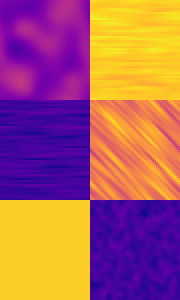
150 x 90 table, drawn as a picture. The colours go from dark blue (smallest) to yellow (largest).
It is made of 3 by 2 panels. Panel 1,1: low, smooth. Panel 1,2: very high, streaked across, faint in contrast. Panel 2,1: very low, streaked across, faint in contrast. Panel 2,2: high, slanting down to the right. Panel 3,1: very high, flat. Panel 3,2: very low, blotchy, faint in contrast.
